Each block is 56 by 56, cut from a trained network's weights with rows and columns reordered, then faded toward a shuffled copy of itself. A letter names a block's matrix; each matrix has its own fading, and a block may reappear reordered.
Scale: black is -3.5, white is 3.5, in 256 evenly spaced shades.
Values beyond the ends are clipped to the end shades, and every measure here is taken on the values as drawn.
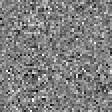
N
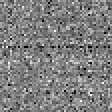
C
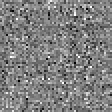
C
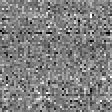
C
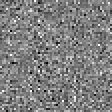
N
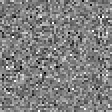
N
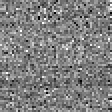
C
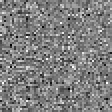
N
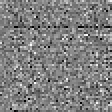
C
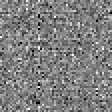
C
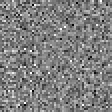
N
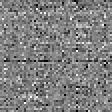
C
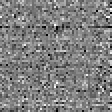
C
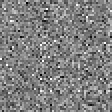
N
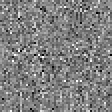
N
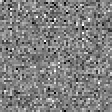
C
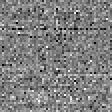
C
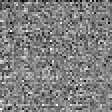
C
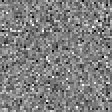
N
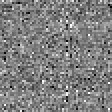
C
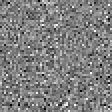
N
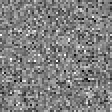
N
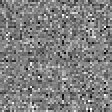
C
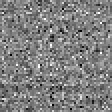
C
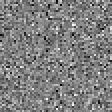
N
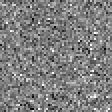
N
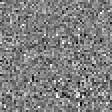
N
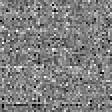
C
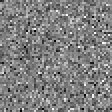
N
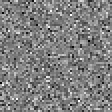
N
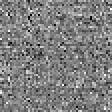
C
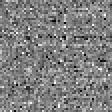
C
